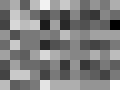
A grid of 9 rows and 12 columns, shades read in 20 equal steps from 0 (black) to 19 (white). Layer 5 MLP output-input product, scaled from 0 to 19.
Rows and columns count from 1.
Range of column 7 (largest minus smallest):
12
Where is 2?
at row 3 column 5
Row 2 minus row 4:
-5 9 3 -1 -5 -1 -10 -1 -5 -8 -2 -4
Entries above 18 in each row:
0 0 0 0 0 0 0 0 1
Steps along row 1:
up down up up down up down down up down up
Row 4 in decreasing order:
14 12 12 12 11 11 10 10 9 9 9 6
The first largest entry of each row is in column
5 2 2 7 2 5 2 2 12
